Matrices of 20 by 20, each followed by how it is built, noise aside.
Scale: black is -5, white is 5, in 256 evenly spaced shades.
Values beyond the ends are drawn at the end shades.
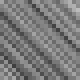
Toeplitz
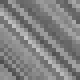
Toeplitz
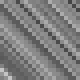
Toeplitz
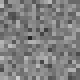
noise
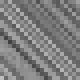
Toeplitz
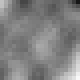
smooth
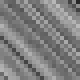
Toeplitz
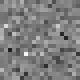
noise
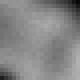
smooth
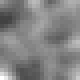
smooth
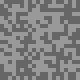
noise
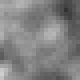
smooth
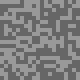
noise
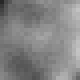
smooth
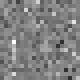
noise
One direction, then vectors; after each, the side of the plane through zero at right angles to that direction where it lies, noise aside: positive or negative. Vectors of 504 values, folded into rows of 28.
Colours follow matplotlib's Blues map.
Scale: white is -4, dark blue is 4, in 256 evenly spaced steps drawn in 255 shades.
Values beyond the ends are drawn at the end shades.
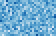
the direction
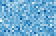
negative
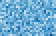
negative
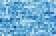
positive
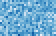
negative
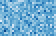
negative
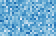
positive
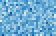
negative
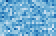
positive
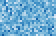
negative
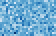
negative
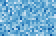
negative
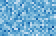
negative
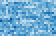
positive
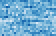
negative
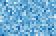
negative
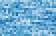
positive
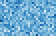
positive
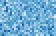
negative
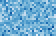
negative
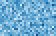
positive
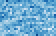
positive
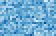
negative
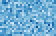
negative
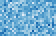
negative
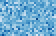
negative
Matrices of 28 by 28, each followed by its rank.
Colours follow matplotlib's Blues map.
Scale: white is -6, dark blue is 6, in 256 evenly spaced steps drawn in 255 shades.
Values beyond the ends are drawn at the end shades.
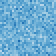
full rank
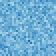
full rank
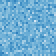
full rank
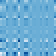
one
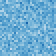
full rank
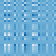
one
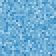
full rank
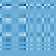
one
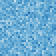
full rank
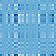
one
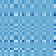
one
